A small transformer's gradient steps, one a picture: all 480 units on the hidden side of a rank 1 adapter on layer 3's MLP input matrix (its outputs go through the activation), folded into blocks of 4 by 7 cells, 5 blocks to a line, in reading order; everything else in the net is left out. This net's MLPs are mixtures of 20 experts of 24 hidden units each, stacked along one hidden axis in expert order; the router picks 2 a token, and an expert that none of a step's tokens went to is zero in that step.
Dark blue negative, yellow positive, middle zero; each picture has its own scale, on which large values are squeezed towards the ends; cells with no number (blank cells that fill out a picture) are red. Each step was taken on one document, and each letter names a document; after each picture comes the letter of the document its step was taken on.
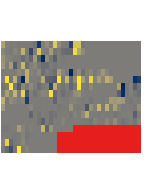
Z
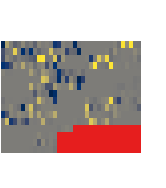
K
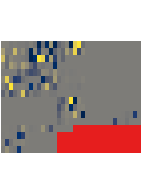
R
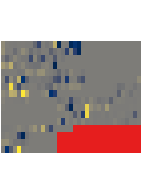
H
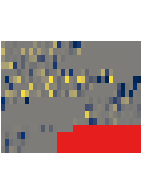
Z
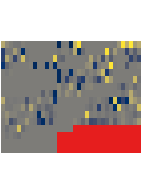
K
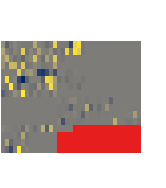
H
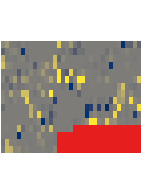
Z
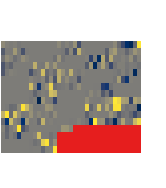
K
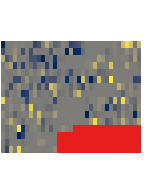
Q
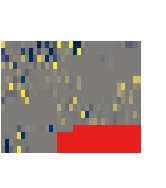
H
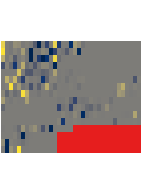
R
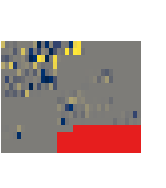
R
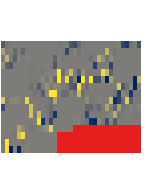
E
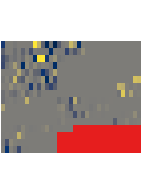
R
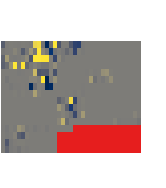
R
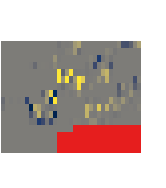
E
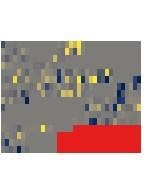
Z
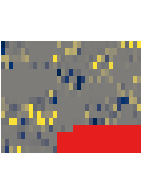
K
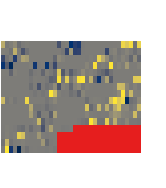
Q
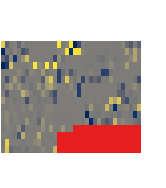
Q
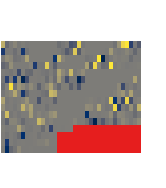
K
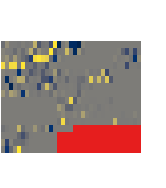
R
